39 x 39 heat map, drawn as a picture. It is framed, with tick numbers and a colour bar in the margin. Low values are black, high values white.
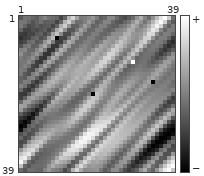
Neither half mirrors the other. Four lone cells stand out: one far higher and three far lower than their neighbours. No row or column stands out. The grain runs diagonally up to the right.
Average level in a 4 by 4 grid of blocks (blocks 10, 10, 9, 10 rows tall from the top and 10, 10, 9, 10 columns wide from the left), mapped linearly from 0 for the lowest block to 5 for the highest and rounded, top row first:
0233 | 1432 | 0452 | 3530
